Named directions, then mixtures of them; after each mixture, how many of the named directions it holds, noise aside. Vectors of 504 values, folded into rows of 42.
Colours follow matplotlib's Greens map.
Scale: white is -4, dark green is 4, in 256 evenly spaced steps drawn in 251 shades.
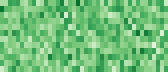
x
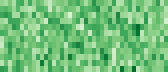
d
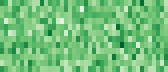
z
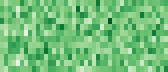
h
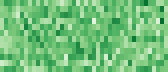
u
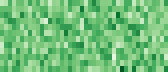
two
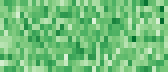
one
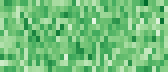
one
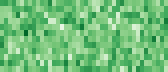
two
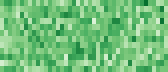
one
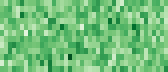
three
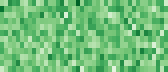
one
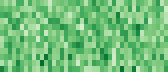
one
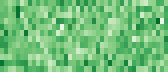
two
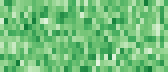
three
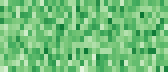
two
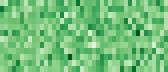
two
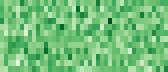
one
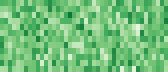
one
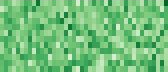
two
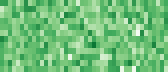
two
